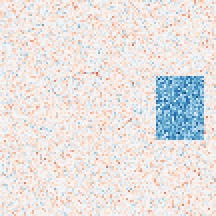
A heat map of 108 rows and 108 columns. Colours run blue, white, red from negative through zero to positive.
On average the colour sits 50% of the way up the scale. The ninth with the lowest average is the middle right. The values are skewed, with a long tail toward low values. An odd patch, lower than its surroundings, sits in the middle right.
